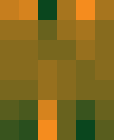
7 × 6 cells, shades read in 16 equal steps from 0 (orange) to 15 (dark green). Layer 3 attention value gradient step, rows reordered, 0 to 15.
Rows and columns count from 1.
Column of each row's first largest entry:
3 3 3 5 1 5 5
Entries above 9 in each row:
1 0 0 0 0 3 4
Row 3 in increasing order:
6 7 7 7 8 8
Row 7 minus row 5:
4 5 -6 2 7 2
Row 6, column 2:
11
